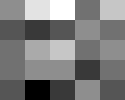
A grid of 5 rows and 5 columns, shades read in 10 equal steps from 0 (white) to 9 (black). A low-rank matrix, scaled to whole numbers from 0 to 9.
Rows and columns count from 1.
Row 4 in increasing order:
4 4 5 5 7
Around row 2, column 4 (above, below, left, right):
5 5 6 5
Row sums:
12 28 19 25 32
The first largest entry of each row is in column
4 2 1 4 2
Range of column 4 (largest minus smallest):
3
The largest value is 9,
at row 5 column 2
